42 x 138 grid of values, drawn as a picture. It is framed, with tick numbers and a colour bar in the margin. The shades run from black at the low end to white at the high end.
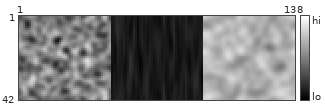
The table splits into one row of 3 panels. Panel 1,1: middling, blotchy, strong in contrast. Panel 1,2: very low, streaked downward, faint in contrast. Panel 1,3: high, blotchy.
